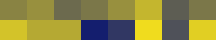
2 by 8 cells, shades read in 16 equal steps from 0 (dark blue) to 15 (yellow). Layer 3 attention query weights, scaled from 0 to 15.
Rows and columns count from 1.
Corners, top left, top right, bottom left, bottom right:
8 7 13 14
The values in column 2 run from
9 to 11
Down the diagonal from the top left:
8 11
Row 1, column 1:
8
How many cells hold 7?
2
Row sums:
63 70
